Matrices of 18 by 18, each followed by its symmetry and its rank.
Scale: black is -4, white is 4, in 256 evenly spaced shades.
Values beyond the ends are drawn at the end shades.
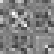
symmetric, rank three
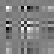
symmetric, rank one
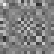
symmetric, rank three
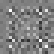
symmetric, rank three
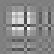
symmetric, rank one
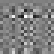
neither, rank two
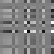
neither, rank one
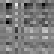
neither, rank two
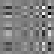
neither, rank one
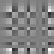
symmetric, rank one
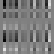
neither, rank one
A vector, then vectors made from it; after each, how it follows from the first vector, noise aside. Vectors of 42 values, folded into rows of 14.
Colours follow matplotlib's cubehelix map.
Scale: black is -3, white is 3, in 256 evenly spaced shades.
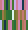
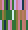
copied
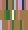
partly zeroed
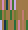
partly zeroed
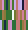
copied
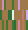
partly zeroed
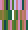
copied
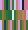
copied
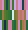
copied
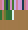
partly zeroed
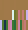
partly zeroed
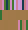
partly zeroed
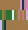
partly zeroed
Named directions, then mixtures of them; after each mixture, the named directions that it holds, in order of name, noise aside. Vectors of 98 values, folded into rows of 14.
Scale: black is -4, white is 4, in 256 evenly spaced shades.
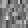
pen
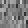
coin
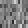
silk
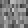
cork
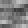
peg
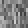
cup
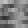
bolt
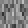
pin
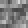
peg, pen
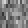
bolt, pen, pin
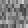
peg, pin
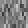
coin, pin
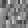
pen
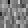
cork, pen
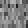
coin, cork, cup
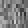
cup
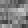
peg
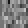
cork, pen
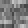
cork, peg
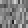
silk
